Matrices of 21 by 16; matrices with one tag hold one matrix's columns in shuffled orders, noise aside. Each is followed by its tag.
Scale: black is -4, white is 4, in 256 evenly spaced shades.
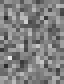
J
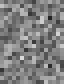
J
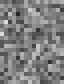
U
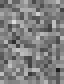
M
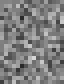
J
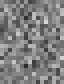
J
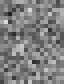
U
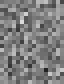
M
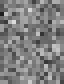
U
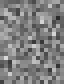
J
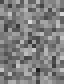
M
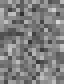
U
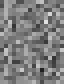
M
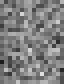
M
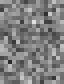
U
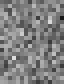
J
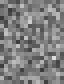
J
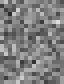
U
